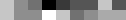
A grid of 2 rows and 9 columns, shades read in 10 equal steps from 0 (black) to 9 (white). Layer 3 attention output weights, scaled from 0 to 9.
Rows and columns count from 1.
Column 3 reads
4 5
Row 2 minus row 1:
0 0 1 9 5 1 2 -1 3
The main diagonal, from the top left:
7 5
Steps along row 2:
down same up down down up up same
